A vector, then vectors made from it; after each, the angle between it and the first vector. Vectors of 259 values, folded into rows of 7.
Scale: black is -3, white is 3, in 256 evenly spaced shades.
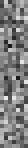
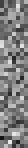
orthogonal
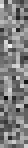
nearly opposite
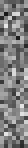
orthogonal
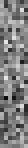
nearly opposite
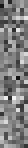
nearly parallel
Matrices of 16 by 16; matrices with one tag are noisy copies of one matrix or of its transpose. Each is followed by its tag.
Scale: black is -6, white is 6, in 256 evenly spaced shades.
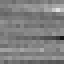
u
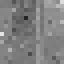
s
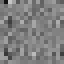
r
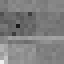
s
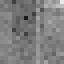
s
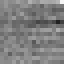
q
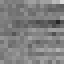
q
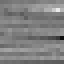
u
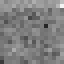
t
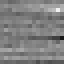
u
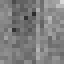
s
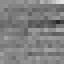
q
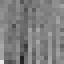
q
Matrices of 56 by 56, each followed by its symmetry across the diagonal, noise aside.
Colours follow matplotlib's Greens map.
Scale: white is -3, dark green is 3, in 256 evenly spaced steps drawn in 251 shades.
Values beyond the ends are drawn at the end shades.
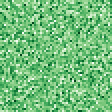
antisymmetric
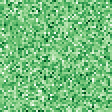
neither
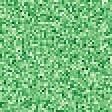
antisymmetric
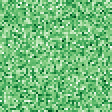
neither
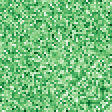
symmetric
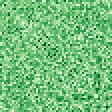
symmetric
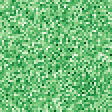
symmetric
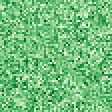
antisymmetric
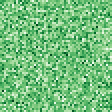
neither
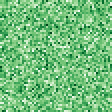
antisymmetric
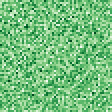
symmetric
